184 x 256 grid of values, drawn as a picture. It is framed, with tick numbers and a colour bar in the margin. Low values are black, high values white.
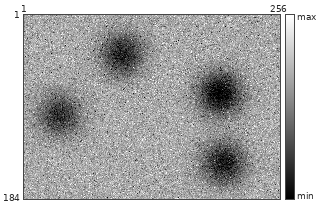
Seam: none. Slope: none. Odd rows or columns: none. Dips: four. Mirror symmetry: none.
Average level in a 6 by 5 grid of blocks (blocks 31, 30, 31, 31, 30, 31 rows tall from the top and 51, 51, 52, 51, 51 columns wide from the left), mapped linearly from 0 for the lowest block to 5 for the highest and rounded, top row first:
54455 / 52345 / 34503 / 14534 / 55523 / 55534
